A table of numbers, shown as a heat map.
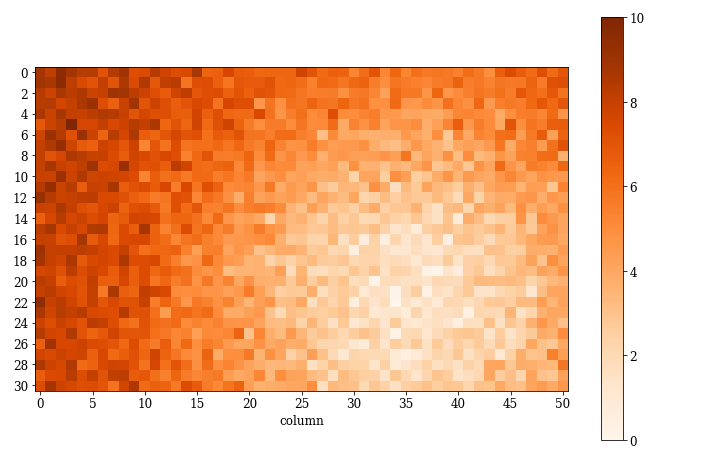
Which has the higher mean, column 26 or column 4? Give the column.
4
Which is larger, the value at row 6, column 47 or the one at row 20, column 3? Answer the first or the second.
the second
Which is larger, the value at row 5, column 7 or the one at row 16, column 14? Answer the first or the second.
the first
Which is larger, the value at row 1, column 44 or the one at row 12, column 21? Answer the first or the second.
the first
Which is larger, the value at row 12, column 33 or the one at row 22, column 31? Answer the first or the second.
the first
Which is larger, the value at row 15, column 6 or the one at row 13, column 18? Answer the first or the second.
the first
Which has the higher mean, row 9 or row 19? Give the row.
9
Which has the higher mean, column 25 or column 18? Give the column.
18
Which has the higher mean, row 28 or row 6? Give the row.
6
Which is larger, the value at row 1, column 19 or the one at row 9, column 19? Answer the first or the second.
the first
